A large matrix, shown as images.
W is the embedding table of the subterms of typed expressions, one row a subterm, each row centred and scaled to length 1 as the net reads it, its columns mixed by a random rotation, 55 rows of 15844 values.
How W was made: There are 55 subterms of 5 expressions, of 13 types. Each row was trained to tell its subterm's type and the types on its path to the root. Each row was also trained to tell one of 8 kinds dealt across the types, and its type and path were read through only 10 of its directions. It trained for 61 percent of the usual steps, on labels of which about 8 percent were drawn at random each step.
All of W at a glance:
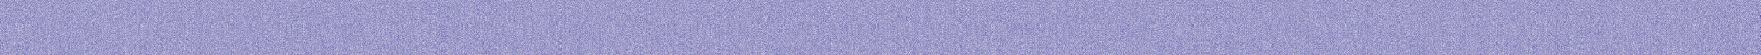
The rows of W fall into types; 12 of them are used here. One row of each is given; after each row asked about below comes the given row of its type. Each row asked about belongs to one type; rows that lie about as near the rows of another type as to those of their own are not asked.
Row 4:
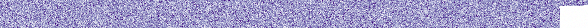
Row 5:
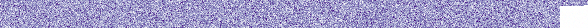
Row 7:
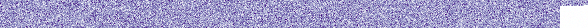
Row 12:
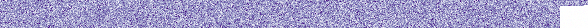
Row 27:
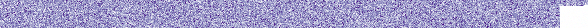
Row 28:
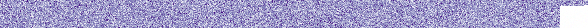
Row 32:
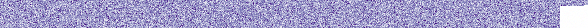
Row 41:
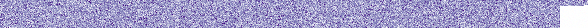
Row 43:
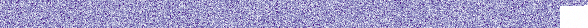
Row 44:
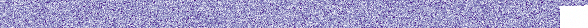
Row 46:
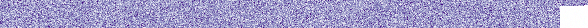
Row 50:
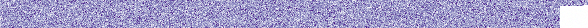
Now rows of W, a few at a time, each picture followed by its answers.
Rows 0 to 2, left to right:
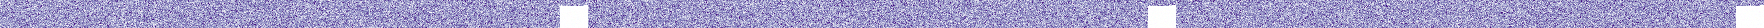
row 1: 28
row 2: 50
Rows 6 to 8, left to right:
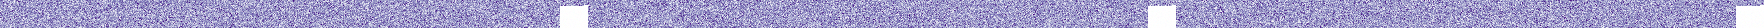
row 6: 27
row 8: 44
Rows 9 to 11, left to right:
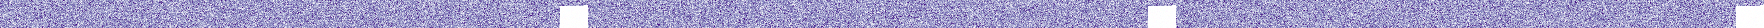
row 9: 4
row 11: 43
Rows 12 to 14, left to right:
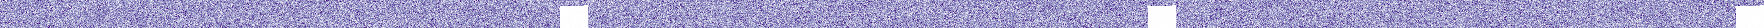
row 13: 5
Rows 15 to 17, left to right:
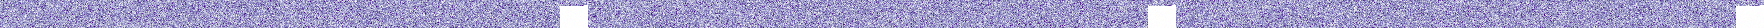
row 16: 50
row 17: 50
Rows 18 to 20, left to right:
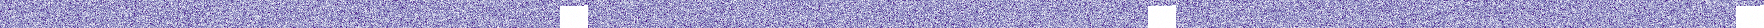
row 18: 44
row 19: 7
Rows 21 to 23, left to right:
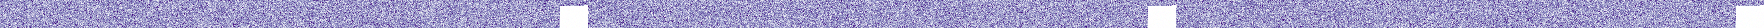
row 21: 4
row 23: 28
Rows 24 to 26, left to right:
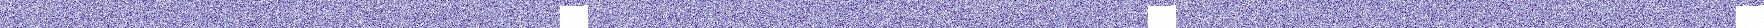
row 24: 5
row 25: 5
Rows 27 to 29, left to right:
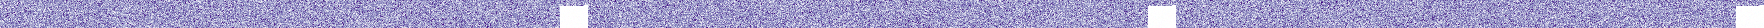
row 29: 27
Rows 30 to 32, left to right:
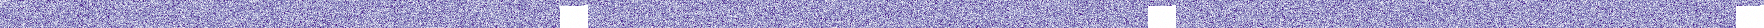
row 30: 43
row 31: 27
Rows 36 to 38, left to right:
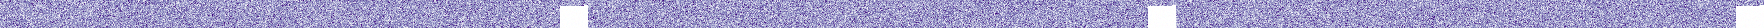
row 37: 43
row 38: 27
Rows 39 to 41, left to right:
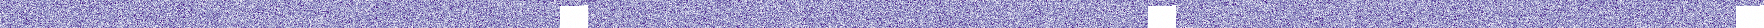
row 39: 46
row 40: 4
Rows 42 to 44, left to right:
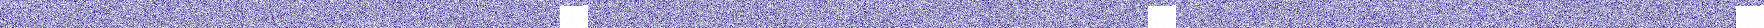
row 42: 43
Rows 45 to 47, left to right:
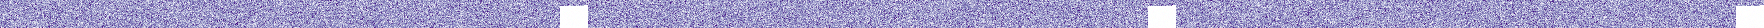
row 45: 4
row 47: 7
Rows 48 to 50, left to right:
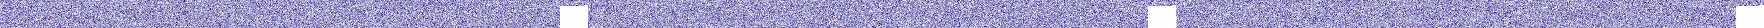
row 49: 12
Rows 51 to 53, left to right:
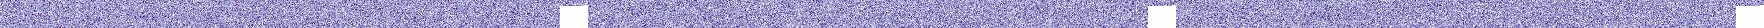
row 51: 5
